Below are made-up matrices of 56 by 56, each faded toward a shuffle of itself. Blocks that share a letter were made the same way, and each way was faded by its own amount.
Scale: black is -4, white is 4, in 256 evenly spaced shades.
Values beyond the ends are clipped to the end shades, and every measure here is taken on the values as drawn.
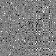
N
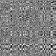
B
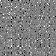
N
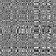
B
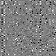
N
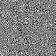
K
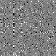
N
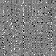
N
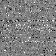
K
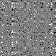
N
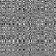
B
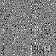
N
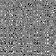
N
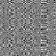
B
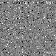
K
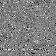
K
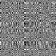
B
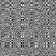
B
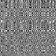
B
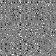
N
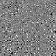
N
